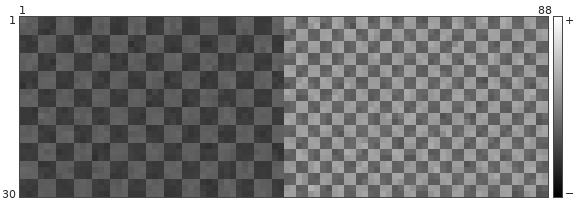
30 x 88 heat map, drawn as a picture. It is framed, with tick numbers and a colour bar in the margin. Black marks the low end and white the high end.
It is made of 1 by 2 panels. Panel 1,1: low, checkered. Panel 1,2: middling, checkered, strong in contrast.
